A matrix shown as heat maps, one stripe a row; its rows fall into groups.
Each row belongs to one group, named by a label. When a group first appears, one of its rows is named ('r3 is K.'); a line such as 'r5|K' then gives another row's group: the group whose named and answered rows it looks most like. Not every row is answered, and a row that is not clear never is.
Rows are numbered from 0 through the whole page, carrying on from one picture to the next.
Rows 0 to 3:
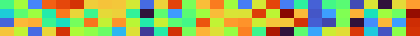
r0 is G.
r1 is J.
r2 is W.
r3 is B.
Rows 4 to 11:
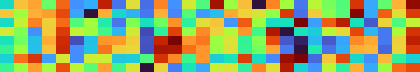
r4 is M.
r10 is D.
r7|B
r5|M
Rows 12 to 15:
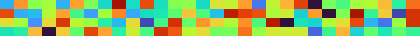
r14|B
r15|D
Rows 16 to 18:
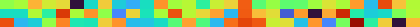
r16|M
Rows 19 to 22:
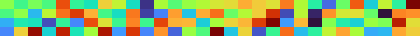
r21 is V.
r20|B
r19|J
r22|M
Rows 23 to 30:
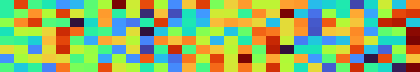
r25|M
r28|B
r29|W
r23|W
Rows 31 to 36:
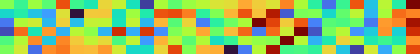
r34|W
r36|G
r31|J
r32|V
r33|V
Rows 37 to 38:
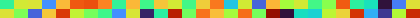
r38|B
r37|D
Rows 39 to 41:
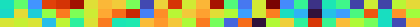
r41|D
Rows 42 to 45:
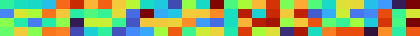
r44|V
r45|B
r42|J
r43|W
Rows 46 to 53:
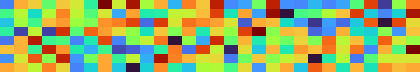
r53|M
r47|B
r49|J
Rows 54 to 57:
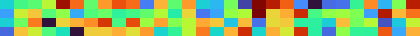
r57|W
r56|D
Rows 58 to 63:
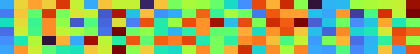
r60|W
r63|W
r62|V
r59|W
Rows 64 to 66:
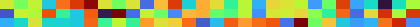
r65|W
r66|V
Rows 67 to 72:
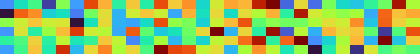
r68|V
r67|V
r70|B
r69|M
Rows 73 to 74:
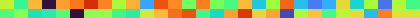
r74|V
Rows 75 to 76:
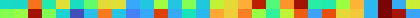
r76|M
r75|J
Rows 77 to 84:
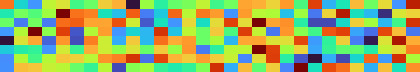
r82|V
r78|B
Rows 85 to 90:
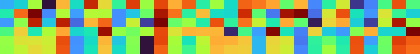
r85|V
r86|D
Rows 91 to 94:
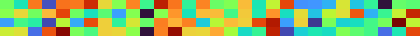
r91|D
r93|V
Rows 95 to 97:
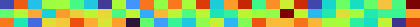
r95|W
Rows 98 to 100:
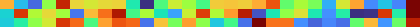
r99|W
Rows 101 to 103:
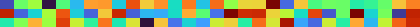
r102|J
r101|V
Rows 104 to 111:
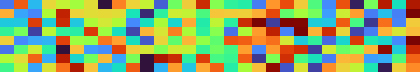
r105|J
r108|J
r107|V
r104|W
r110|D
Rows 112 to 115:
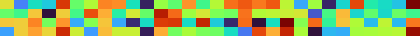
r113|D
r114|D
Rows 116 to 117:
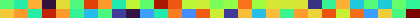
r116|D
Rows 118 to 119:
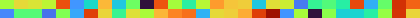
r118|M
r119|V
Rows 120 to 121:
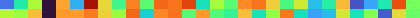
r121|D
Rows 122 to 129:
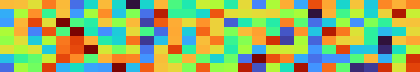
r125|B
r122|M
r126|B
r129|W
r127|D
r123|M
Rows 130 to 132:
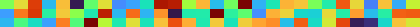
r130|D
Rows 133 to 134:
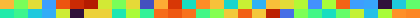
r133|D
